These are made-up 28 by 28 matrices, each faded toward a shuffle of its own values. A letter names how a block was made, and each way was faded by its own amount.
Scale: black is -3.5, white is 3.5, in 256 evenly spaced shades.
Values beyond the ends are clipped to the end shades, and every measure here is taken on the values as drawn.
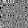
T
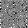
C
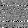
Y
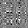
T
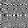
T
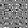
T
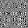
T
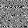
Y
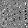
C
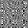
T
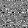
Y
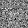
Y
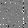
C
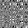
T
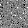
C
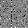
C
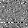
Y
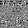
Y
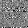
Y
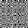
T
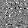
C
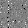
C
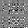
T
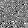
Y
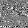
Y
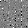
C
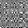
T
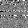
Y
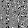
C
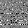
Y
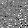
C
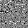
Y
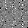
C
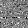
Y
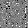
C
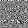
Y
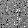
C
